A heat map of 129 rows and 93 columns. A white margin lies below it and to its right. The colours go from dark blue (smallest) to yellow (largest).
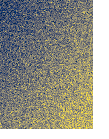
No row or column stands out. Values rise toward the bottom right. The bottom right is the ninth with the highest average. The halves do not mirror each other. The texture is fine-grained noise. The ninth with the lowest average is the top left.
